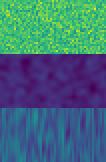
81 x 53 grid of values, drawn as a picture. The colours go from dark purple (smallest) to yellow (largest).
It is made of 3 by 1 panels. Panel 1,1: high, fine-grained. Panel 2,1: very low, blotchy, faint in contrast. Panel 3,1: low, streaked downward.
